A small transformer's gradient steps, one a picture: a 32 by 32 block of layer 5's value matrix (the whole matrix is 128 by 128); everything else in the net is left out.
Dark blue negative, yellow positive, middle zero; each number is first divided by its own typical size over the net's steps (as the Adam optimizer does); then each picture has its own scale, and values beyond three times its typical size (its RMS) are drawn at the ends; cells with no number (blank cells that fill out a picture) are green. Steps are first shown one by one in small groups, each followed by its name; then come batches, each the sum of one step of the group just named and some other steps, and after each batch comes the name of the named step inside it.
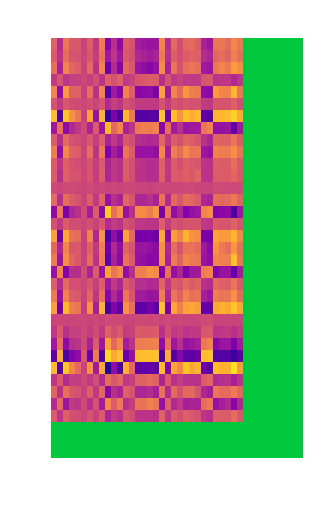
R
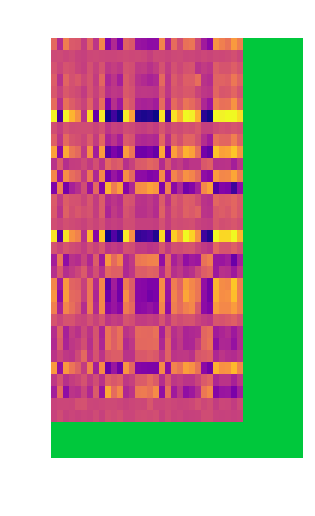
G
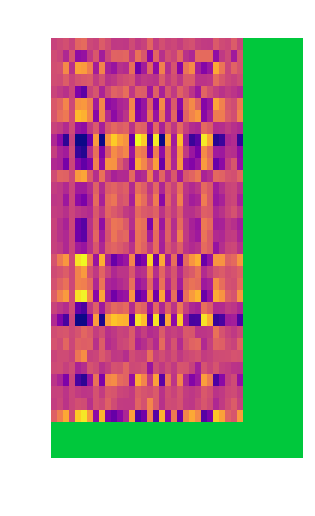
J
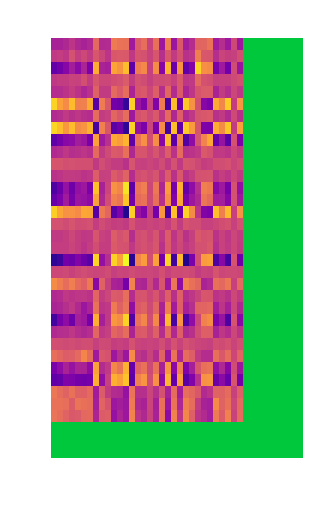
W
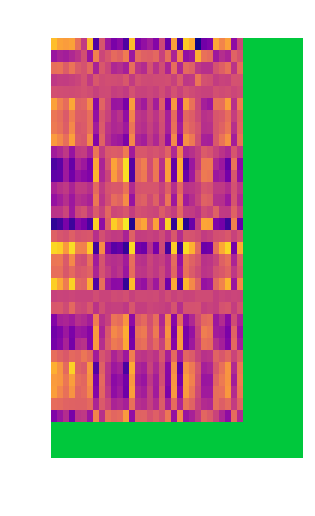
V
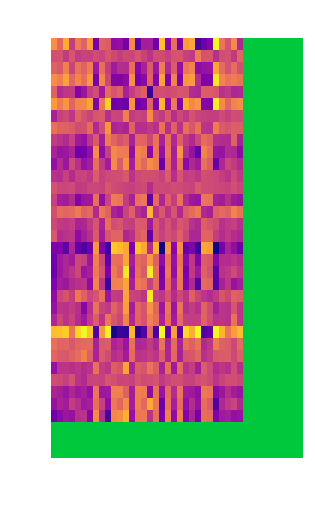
J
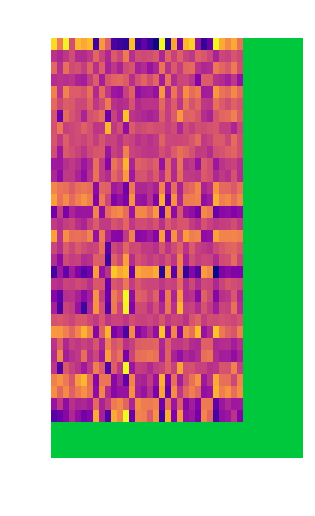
R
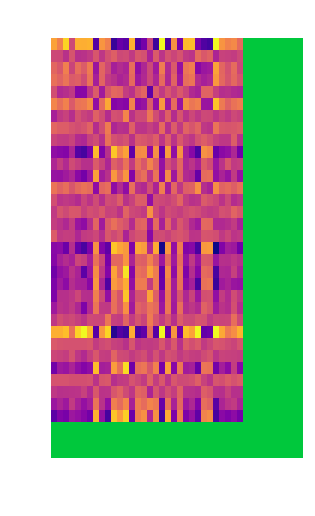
J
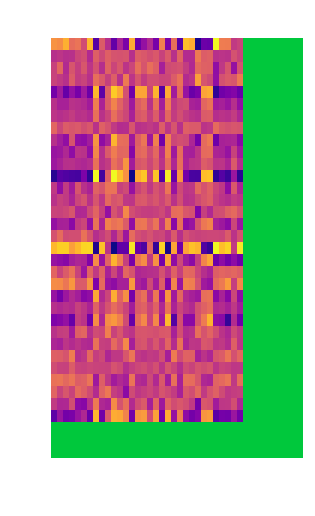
V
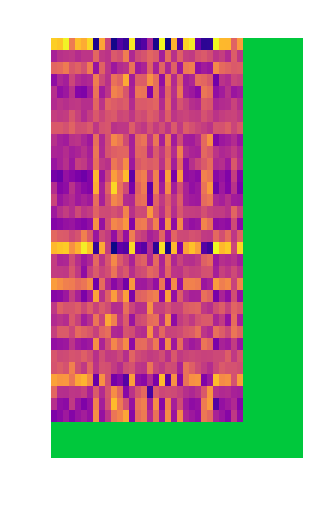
V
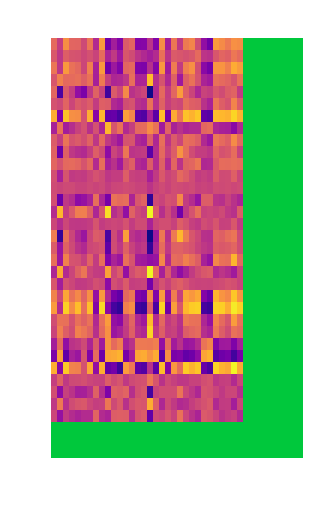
R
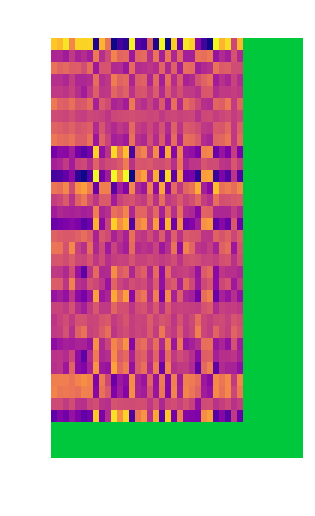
V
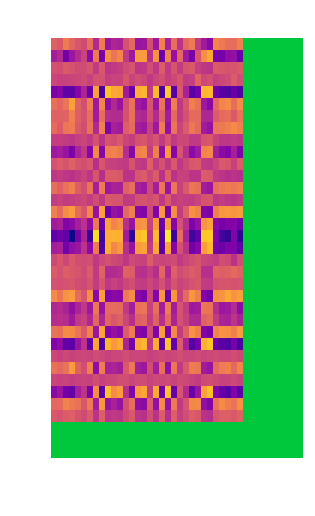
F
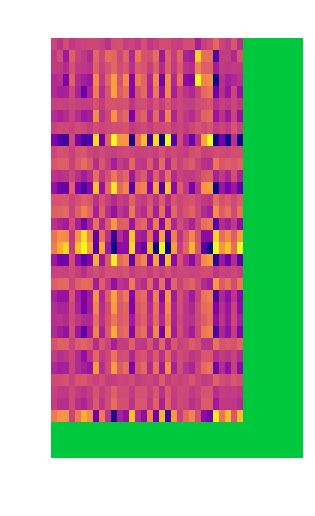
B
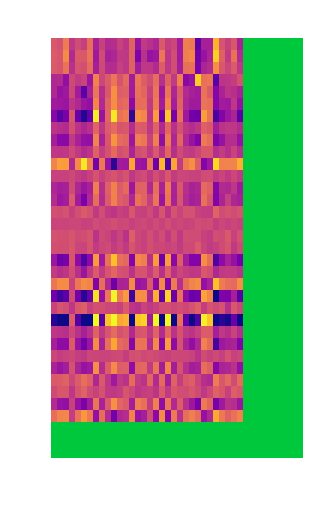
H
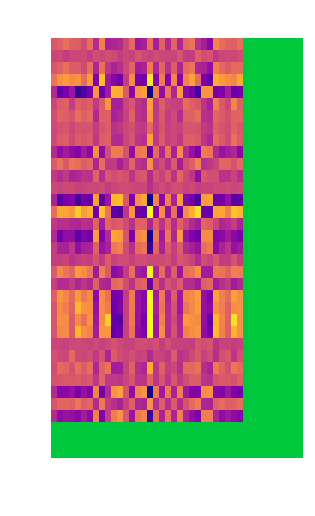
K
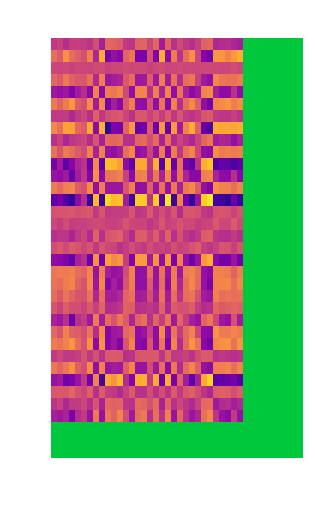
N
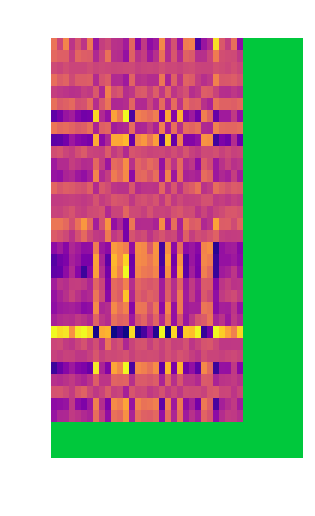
F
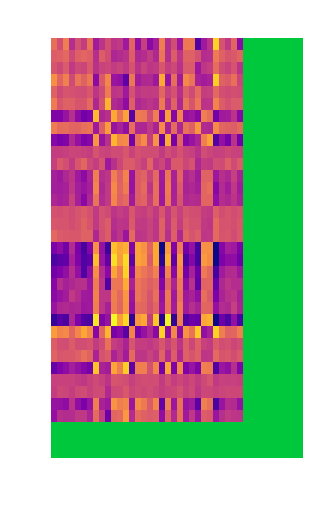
H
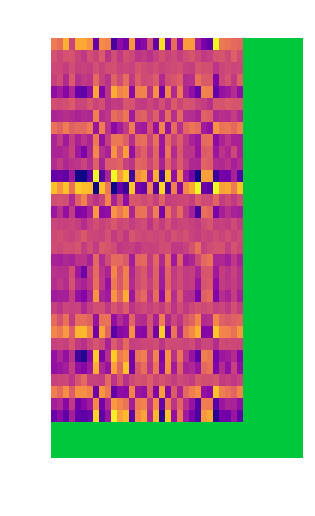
N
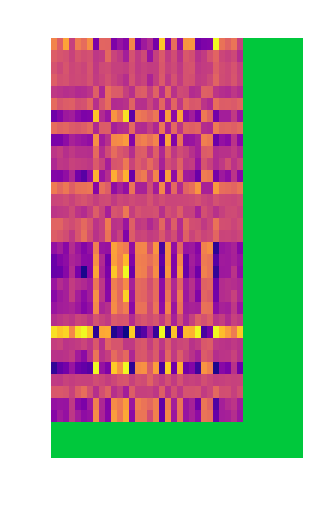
F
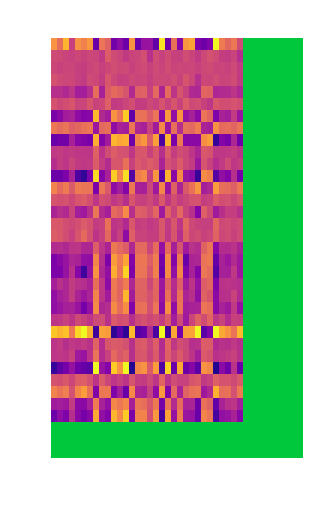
F
